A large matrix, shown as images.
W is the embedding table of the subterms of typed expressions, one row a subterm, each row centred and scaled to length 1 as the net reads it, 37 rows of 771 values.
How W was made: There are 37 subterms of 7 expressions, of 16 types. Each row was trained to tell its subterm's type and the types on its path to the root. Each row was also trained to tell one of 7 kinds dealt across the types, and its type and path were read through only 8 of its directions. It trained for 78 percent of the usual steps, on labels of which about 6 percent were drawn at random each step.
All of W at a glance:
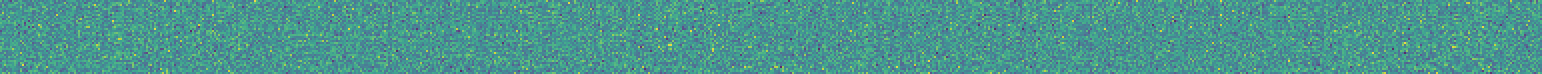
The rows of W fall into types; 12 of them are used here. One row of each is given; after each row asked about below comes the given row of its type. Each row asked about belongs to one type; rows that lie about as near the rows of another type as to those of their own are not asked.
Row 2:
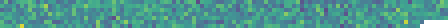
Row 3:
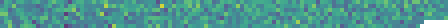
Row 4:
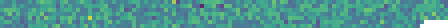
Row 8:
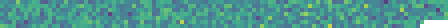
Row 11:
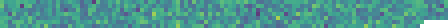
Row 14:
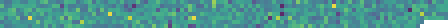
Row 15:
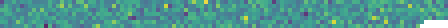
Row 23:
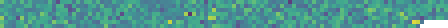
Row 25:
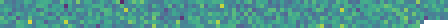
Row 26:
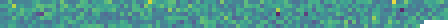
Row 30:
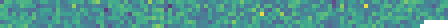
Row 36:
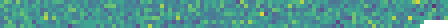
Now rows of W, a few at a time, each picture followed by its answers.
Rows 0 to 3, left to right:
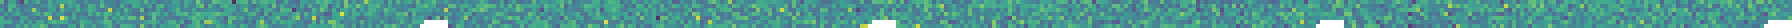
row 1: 26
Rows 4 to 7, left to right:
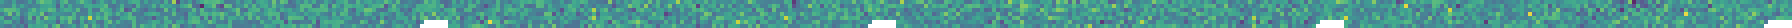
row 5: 23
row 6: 3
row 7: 23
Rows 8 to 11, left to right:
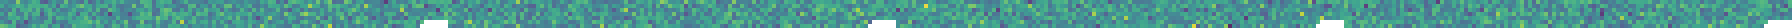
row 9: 23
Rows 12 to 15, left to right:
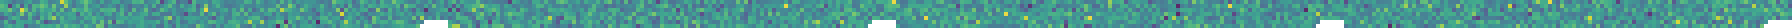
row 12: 25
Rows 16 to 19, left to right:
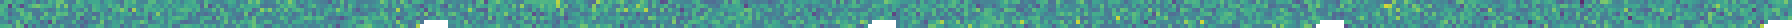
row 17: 2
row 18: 8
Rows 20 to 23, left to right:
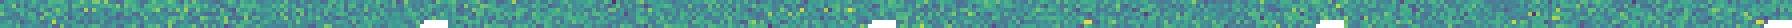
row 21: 25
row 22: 2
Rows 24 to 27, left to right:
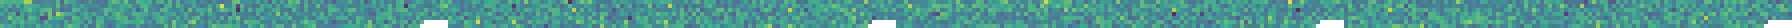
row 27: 25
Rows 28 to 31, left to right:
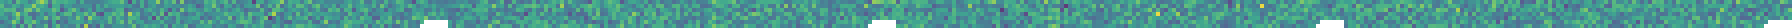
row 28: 36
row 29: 26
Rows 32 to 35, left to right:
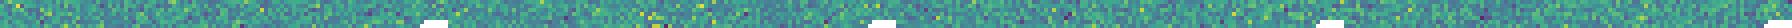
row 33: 2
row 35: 4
